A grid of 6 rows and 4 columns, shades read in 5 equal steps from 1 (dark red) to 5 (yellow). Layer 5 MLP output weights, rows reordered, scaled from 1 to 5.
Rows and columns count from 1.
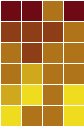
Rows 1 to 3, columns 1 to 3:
1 1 3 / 2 2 2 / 3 2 3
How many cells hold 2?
4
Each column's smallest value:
1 1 2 1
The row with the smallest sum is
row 1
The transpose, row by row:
1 2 3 3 4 5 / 1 2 2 4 5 3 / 3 2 3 3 3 3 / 1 3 3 3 5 5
